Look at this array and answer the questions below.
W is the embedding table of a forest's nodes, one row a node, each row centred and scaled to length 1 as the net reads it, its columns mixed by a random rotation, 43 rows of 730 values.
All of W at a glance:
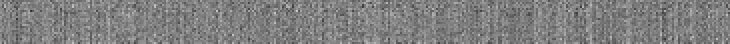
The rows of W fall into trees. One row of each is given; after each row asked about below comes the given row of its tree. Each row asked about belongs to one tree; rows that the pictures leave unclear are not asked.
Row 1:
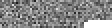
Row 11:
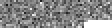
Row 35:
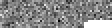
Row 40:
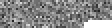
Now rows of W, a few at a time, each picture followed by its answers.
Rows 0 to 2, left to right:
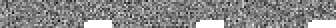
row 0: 35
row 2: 40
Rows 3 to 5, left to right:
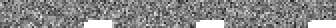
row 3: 40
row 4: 35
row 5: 35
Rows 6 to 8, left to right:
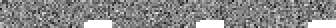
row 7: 35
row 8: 40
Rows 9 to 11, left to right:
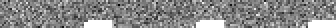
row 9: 40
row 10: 11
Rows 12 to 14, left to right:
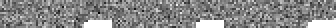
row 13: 40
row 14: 40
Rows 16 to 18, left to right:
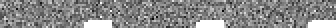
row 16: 40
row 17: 1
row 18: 35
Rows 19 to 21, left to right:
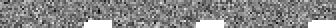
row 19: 40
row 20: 40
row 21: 35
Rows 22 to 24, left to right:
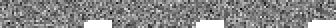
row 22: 35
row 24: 40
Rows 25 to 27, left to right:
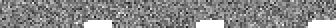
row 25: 35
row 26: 1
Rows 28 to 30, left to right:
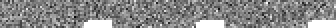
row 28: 40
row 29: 11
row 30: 11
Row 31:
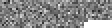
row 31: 40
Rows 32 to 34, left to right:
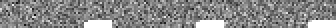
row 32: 1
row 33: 35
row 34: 35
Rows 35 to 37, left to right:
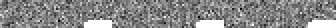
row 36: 35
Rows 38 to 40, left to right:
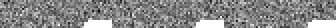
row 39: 40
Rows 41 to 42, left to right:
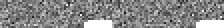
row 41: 35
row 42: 35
